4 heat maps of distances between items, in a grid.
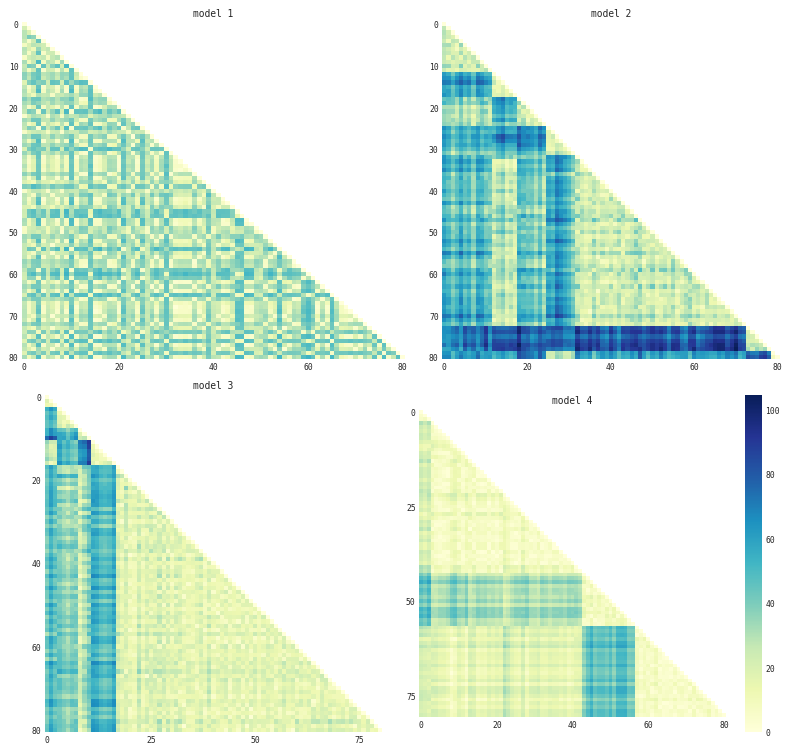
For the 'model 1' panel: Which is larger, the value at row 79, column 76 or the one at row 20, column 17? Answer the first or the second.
the second
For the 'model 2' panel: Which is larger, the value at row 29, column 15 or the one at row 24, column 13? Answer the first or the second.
the first
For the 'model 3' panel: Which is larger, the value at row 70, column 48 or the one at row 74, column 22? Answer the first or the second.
the second
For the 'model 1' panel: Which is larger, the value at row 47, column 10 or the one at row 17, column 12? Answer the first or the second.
the first
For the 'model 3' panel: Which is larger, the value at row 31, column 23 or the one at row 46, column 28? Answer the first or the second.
the first
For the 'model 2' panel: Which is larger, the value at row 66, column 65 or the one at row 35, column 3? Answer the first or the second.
the second
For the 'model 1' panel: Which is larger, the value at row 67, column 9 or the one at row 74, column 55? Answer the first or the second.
the second
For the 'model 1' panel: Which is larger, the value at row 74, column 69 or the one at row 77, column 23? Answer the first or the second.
the first
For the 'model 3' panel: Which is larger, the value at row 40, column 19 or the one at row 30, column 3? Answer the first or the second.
the second
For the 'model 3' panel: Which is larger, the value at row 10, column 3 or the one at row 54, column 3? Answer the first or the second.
the first
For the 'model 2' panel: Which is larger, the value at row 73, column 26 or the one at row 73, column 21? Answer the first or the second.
the first
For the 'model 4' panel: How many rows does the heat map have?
81
